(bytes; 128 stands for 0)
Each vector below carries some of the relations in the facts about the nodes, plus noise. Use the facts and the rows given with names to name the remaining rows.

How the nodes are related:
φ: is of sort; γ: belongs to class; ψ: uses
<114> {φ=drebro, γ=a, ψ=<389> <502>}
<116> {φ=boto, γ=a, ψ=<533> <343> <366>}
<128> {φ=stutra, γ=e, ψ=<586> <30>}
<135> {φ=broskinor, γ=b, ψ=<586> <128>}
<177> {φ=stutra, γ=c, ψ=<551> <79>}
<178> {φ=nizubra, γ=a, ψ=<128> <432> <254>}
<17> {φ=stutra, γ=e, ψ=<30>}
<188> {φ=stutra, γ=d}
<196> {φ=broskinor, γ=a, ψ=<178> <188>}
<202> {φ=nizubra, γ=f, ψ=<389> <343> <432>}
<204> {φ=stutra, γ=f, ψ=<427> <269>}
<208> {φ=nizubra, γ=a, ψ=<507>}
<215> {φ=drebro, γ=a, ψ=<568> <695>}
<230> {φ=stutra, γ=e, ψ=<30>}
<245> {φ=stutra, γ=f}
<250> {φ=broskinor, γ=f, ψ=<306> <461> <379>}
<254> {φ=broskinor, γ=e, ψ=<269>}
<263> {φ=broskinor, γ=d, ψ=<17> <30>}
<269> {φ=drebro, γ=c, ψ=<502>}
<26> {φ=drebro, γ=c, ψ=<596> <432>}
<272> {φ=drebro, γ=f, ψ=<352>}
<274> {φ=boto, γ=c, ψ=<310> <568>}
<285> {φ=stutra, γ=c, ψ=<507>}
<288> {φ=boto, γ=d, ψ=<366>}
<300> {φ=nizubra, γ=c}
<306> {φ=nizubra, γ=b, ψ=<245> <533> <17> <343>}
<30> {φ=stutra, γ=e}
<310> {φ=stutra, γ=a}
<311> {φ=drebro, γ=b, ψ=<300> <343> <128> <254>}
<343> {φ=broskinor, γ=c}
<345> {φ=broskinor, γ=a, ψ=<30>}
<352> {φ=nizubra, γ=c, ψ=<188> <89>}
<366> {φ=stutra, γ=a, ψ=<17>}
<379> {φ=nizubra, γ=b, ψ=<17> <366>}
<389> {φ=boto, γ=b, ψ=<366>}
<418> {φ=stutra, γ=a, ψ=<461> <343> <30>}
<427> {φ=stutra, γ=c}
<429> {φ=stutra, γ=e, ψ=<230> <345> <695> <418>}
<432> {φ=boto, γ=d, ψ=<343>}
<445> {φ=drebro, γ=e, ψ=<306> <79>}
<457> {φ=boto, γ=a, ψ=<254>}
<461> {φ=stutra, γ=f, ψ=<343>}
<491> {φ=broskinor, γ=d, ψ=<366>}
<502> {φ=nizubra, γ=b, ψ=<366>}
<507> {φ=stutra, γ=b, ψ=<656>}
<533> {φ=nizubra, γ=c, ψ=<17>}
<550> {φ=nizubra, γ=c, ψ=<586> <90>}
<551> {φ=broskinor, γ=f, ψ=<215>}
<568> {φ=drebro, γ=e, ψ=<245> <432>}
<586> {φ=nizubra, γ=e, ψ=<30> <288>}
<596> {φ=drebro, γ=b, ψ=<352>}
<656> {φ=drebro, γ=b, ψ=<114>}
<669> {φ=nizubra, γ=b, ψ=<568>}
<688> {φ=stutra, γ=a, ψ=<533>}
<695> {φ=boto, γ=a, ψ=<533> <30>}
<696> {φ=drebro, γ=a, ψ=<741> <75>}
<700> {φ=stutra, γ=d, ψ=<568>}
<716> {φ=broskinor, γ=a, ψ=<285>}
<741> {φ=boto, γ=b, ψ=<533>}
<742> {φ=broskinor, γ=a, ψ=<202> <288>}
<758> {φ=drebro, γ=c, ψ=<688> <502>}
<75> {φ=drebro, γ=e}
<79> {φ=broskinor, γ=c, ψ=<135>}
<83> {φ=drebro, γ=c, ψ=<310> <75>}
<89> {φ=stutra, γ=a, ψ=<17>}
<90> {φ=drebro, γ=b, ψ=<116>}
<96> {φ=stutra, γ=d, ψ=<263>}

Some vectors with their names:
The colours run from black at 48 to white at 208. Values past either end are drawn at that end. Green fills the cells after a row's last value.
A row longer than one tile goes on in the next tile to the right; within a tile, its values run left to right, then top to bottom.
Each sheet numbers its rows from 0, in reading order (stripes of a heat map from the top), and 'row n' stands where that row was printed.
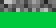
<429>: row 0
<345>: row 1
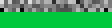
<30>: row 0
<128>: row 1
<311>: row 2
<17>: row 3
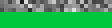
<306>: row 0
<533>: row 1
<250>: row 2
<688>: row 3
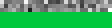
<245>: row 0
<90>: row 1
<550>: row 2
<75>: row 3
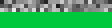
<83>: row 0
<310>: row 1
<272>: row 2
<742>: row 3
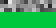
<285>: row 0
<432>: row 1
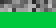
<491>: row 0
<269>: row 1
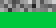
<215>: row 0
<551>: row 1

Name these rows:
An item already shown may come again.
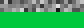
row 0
<116>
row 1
<202>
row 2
<533>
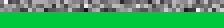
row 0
<89>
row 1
<26>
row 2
<300>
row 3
<343>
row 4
<366>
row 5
<389>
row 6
<352>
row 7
<274>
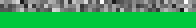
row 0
<311>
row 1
<568>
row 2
<177>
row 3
<135>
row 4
<758>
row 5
<669>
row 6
<445>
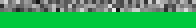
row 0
<596>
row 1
<389>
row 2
<741>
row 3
<114>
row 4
<204>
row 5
<79>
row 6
<250>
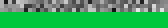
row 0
<79>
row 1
<669>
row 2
<230>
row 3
<288>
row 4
<741>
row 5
<696>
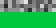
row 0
<551>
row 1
<741>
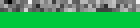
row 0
<502>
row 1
<254>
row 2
<461>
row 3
<188>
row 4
<245>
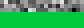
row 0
<89>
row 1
<700>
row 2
<596>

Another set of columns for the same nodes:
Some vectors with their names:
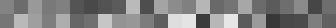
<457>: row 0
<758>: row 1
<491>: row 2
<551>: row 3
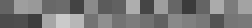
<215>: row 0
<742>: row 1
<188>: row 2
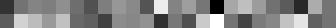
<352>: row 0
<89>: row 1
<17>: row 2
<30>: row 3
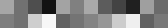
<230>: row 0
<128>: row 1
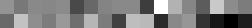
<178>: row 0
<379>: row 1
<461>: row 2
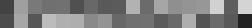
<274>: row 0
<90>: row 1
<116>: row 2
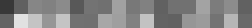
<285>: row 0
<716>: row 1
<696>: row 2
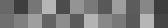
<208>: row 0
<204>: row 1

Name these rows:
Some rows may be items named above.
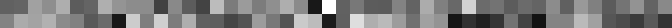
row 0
<75>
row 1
<568>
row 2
<311>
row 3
<366>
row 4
<550>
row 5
<202>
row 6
<700>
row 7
<250>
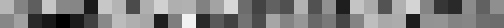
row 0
<461>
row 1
<533>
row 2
<432>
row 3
<83>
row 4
<533>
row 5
<135>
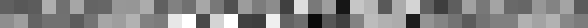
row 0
<90>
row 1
<75>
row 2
<502>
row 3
<343>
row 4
<533>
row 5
<188>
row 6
<75>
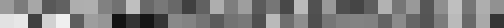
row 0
<288>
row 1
<202>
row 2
<188>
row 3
<26>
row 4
<596>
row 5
<688>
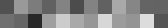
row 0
<669>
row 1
<114>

